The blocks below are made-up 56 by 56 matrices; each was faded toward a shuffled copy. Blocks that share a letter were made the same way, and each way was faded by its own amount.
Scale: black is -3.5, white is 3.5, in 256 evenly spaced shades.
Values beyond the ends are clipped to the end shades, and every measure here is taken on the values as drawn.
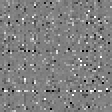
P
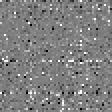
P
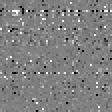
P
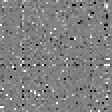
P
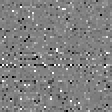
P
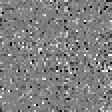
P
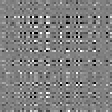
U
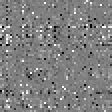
P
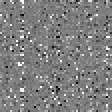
P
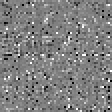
P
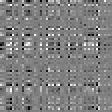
U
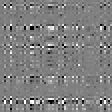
U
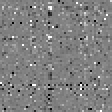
P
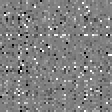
P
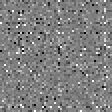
P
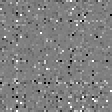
P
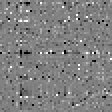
P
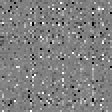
P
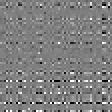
U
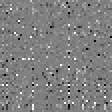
P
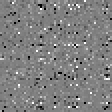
P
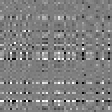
U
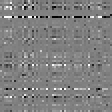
U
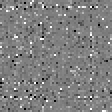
P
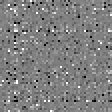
P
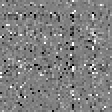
P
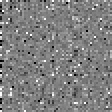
P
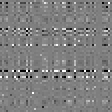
U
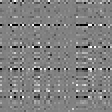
U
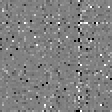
P
